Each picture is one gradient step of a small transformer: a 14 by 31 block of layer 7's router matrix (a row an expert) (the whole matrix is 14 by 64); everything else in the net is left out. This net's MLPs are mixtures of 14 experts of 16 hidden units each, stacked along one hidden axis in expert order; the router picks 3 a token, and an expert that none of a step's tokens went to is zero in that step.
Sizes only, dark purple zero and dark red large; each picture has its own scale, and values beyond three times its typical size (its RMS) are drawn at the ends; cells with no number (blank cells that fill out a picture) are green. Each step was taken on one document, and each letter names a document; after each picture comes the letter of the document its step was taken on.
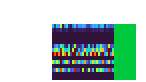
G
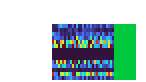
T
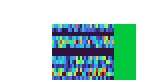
T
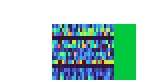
G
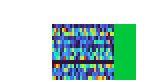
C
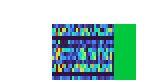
C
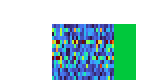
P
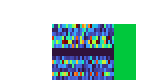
T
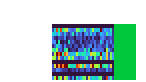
C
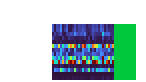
G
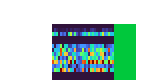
G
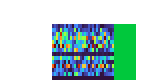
P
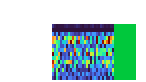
P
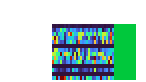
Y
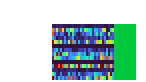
C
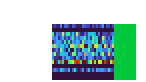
G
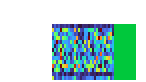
P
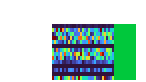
Y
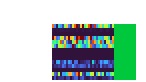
T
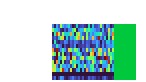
P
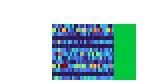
C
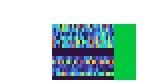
T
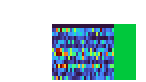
C
